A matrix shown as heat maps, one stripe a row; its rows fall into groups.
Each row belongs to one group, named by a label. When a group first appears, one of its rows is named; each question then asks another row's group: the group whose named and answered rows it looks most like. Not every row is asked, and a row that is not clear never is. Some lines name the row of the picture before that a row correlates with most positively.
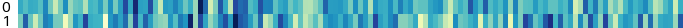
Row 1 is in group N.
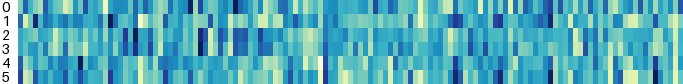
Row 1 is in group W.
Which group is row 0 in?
N
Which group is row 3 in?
N
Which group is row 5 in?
W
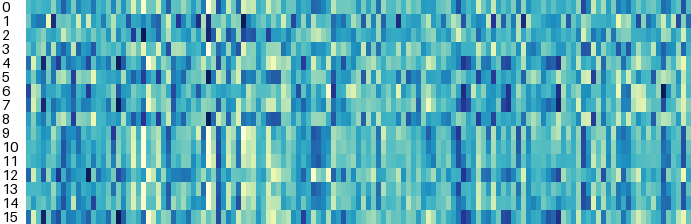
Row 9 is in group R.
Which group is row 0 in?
R
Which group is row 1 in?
N
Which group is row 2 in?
N
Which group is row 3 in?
R
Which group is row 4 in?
W
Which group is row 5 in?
N
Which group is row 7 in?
W
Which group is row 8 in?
N
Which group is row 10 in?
R
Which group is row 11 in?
R
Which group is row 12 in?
W
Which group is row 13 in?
R
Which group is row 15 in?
W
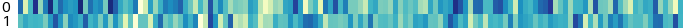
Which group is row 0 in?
W
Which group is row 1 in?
R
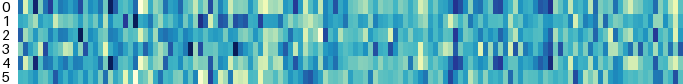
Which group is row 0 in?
W
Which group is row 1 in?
N
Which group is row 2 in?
W
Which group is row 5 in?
R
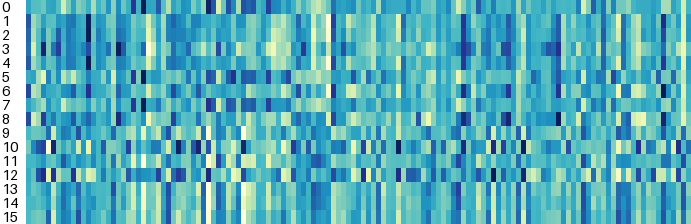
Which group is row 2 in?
W
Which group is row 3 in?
W
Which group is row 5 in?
N
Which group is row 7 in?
N
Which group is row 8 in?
W
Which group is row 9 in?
R
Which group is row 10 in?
N
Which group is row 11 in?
R
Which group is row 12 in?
N
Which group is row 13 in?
R
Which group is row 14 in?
R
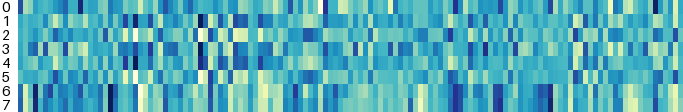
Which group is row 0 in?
W
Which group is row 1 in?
N
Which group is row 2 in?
R
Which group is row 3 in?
N
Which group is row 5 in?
R
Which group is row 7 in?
W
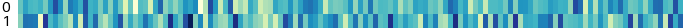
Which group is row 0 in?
R
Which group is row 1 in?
N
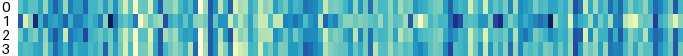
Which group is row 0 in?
R
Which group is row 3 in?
R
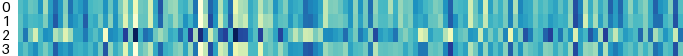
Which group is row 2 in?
N
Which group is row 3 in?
R
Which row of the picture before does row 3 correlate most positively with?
3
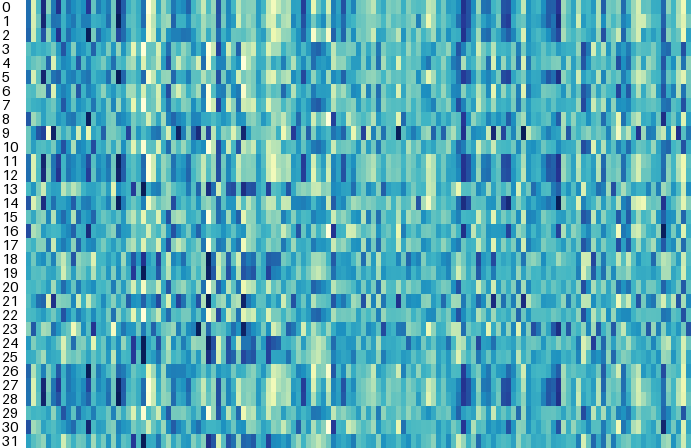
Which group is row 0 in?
W
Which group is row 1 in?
W
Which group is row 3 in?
R
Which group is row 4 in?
R
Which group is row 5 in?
W
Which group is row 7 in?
R
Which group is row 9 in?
N
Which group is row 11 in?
W
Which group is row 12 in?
W
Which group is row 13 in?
N
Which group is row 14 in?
W
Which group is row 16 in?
W
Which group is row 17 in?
R
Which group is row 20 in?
R
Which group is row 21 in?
N
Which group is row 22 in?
R
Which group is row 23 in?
N
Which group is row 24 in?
N
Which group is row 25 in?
N
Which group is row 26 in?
W
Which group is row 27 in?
W
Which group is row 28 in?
W
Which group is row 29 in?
R
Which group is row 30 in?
W
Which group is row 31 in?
N
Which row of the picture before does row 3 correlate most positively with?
1
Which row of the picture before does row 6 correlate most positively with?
0
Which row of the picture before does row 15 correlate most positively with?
0
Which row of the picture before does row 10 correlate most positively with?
1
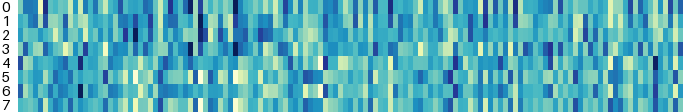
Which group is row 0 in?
N
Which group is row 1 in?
N
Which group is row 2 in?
N
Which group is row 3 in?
N
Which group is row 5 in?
R
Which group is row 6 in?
W
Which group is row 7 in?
R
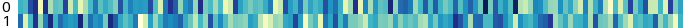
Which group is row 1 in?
W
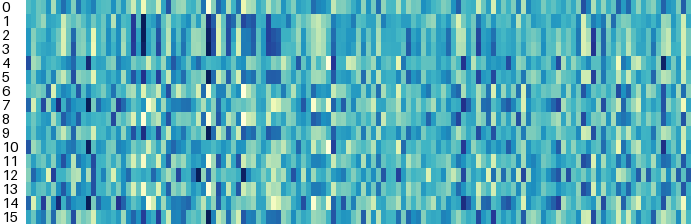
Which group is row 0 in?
R
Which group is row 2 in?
N
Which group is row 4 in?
W
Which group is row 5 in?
N
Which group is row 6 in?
R
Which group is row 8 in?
R
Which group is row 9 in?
N
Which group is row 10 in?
W
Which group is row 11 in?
R
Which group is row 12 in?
N
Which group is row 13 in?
R
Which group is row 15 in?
N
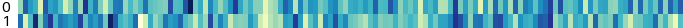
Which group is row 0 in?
N
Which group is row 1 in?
W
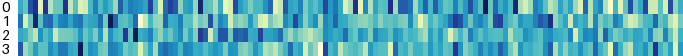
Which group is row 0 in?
N
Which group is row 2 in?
N
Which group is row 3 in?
W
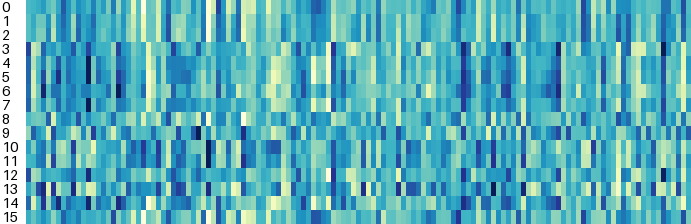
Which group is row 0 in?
R
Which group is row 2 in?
R
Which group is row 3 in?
W
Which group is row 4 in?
W
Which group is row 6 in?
W
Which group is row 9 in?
N
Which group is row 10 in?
N
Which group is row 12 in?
W
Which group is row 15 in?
R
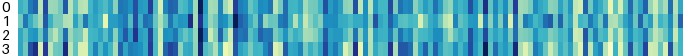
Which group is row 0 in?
N
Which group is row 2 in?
N
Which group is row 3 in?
N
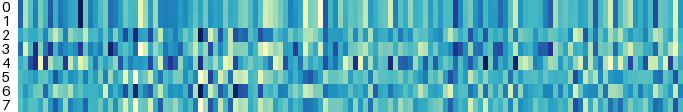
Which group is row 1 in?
W
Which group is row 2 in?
N
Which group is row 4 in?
N
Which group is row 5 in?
R
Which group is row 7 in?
R
